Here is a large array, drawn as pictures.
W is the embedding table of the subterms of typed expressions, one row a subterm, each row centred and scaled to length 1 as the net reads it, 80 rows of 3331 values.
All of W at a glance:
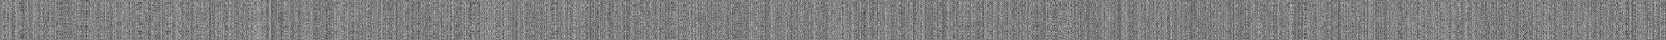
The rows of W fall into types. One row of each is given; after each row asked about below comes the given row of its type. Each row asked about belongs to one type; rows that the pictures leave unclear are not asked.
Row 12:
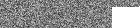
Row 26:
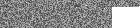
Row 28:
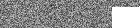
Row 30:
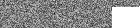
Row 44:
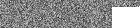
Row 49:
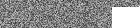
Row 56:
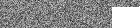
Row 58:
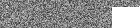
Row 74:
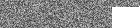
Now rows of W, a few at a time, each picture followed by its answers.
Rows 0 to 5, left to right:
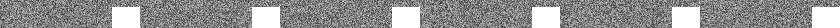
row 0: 28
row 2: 74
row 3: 30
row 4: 28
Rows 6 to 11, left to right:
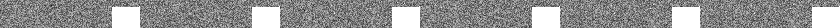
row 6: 28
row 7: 74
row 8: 56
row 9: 30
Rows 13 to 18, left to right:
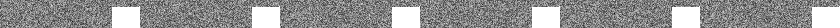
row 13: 56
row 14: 74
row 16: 49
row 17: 30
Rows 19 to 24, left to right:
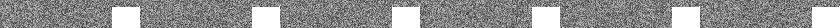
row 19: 30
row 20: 74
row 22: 28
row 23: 12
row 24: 58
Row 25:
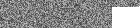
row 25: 26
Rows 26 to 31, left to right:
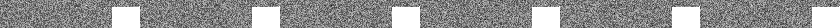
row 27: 26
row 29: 58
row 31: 56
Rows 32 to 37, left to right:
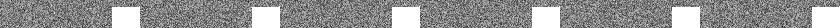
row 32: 56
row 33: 49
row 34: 58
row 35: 58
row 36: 30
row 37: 30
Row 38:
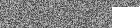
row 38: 49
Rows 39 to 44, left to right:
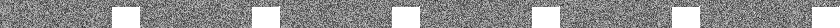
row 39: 30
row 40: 26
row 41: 30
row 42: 58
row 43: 49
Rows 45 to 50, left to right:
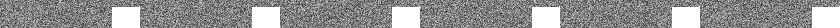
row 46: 12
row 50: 58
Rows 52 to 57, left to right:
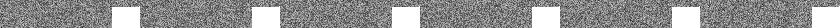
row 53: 12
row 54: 49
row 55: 26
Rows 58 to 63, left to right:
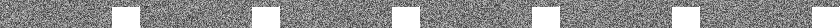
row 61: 26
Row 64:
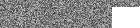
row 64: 12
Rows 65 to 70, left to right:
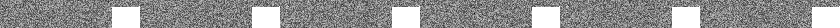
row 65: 49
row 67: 49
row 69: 58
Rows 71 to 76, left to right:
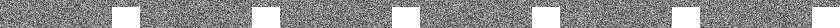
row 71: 26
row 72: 58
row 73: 74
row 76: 44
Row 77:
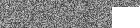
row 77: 49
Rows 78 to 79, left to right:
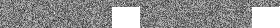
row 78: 56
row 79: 12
